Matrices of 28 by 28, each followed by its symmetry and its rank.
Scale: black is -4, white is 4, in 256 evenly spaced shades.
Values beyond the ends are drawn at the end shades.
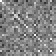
symmetric, rank five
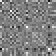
symmetric, rank five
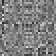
neither, rank five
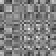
symmetric, rank two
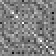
symmetric, rank five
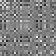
symmetric, rank three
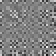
symmetric, rank three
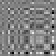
symmetric, rank two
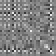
symmetric, rank three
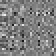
neither, rank five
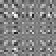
symmetric, rank two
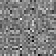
neither, rank five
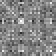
symmetric, rank five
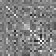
symmetric, rank five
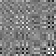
symmetric, rank three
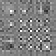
symmetric, rank three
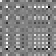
symmetric, rank two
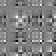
symmetric, rank two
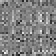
neither, rank five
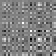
symmetric, rank two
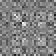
symmetric, rank three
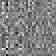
neither, rank five
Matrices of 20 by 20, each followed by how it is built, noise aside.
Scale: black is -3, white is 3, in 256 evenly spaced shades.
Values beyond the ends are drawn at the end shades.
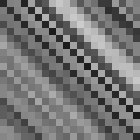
Toeplitz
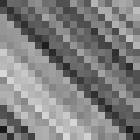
Toeplitz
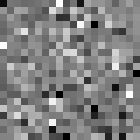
noise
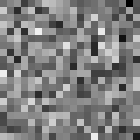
noise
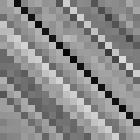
Toeplitz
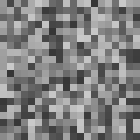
noise
